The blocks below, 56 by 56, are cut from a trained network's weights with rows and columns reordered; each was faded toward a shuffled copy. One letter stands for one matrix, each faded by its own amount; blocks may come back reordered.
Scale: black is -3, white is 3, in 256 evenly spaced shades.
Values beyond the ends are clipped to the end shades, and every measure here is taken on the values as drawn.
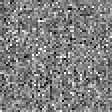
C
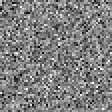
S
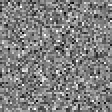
S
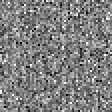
C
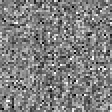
C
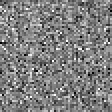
C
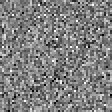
S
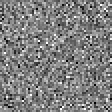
S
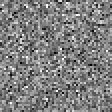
S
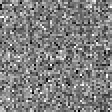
C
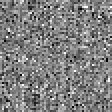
C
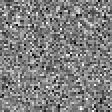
S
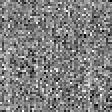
C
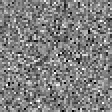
S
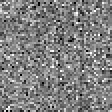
C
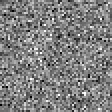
S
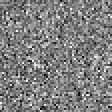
S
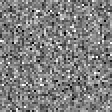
C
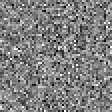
S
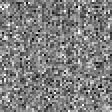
C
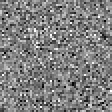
S
